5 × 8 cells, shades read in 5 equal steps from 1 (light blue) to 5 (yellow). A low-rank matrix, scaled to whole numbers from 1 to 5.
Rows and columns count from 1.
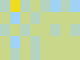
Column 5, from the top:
2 3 3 3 3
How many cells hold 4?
0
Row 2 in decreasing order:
3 3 3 3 3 3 2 1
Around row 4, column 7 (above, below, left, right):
3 3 3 3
